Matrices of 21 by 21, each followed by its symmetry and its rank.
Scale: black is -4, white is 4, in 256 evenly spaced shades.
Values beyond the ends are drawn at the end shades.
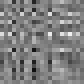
antisymmetric, rank two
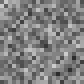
symmetric, full rank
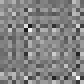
symmetric, rank three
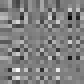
antisymmetric, rank two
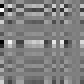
neither, rank one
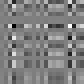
neither, rank one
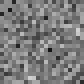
symmetric, full rank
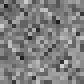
symmetric, full rank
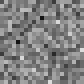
symmetric, full rank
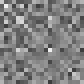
symmetric, rank three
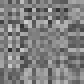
antisymmetric, rank two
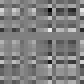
neither, rank one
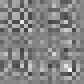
symmetric, rank three
